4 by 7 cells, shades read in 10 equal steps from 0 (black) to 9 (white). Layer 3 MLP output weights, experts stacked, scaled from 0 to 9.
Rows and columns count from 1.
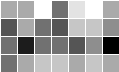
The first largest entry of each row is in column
3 5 6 3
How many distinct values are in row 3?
5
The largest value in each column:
6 6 9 7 8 9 6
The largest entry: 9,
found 2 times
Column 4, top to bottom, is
4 3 4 7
